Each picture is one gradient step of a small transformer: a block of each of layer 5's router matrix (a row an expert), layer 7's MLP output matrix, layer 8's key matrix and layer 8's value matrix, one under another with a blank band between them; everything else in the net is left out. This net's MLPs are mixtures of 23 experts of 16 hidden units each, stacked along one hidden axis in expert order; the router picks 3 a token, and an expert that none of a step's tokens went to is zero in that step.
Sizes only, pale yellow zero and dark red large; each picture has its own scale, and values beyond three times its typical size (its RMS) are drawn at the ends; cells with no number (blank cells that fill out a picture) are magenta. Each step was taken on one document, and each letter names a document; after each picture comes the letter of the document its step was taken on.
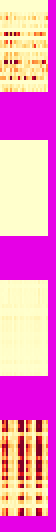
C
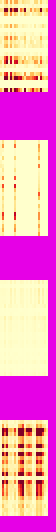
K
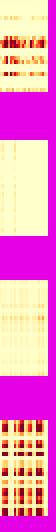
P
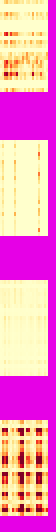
K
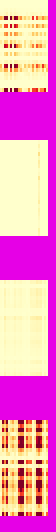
C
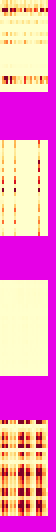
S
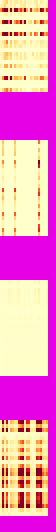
S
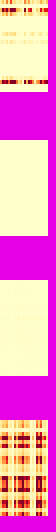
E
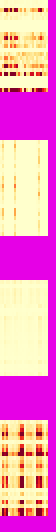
K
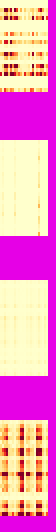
K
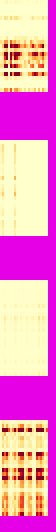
P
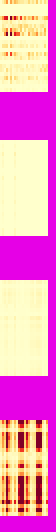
C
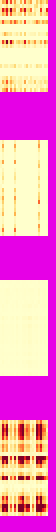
S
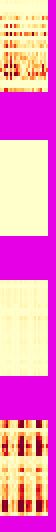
C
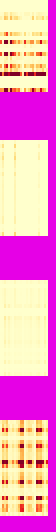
K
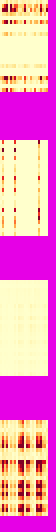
S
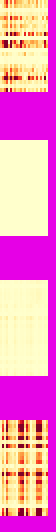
C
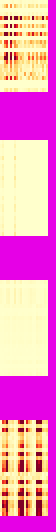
C
